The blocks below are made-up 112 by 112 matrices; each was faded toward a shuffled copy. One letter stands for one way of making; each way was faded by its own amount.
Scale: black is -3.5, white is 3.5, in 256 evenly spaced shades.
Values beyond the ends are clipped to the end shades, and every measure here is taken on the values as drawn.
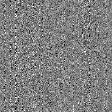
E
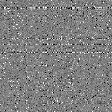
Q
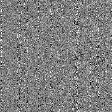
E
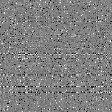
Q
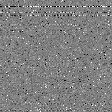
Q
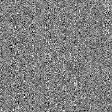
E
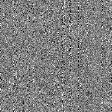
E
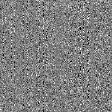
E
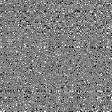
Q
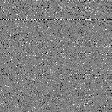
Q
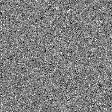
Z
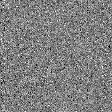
Z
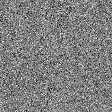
Z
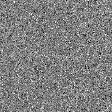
Z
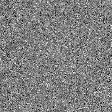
Z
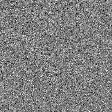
Z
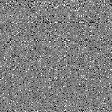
Q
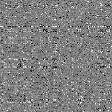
Q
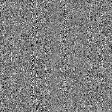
E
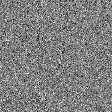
Z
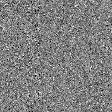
Z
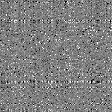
Q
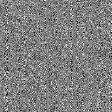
E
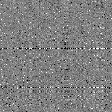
Q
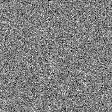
Z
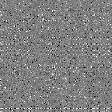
Q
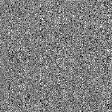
E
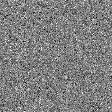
Z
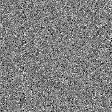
Z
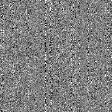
E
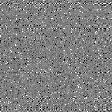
Q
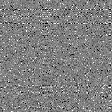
Q
